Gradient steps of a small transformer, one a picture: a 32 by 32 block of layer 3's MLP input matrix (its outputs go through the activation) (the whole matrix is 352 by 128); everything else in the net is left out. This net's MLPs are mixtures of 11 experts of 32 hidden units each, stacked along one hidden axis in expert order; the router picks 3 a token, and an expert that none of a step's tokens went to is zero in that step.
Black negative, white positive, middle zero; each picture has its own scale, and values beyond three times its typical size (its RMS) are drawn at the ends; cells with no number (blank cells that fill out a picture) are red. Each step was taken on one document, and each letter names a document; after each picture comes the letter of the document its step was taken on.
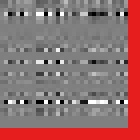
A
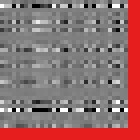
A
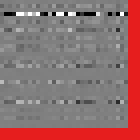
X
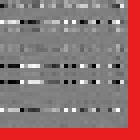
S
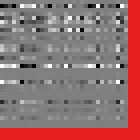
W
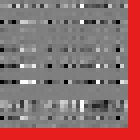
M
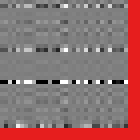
A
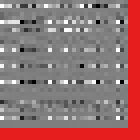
W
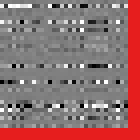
M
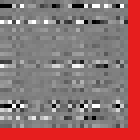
M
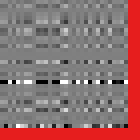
A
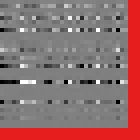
W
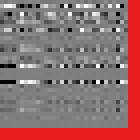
X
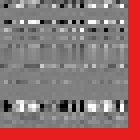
S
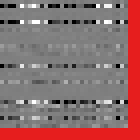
M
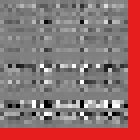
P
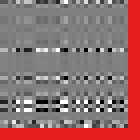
A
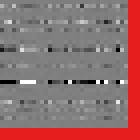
M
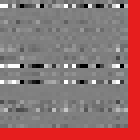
S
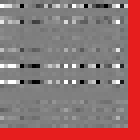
S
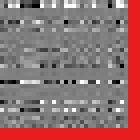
S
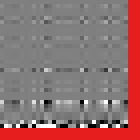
P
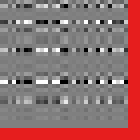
A
